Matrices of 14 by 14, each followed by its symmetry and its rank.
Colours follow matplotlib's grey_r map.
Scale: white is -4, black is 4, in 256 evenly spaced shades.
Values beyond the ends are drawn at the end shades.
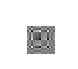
symmetric, rank one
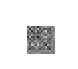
symmetric, rank three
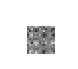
antisymmetric, rank two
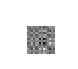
symmetric, rank two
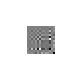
symmetric, rank two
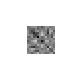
symmetric, rank three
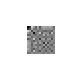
symmetric, rank three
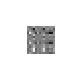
antisymmetric, rank two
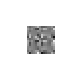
antisymmetric, rank two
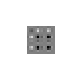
symmetric, rank one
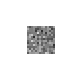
antisymmetric, full rank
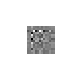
antisymmetric, rank two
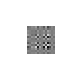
symmetric, rank one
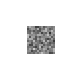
antisymmetric, full rank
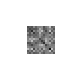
symmetric, rank three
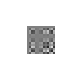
symmetric, rank one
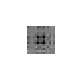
symmetric, rank two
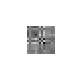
symmetric, rank two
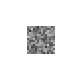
antisymmetric, full rank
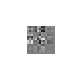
antisymmetric, rank two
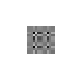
symmetric, rank one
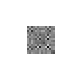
symmetric, rank three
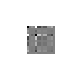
symmetric, rank one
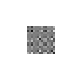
symmetric, rank two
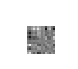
antisymmetric, rank two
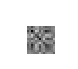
symmetric, rank three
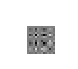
symmetric, rank two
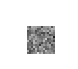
antisymmetric, full rank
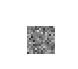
antisymmetric, full rank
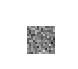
antisymmetric, full rank
